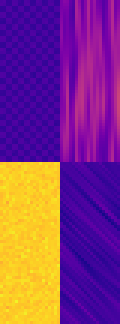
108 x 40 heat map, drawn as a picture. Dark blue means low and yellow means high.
It is made of 2 by 2 panels. Panel 1,1: very low, checkered, faint in contrast. Panel 1,2: low, streaked downward. Panel 2,1: very high, fine-grained, faint in contrast. Panel 2,2: very low, slanting down to the right, faint in contrast.
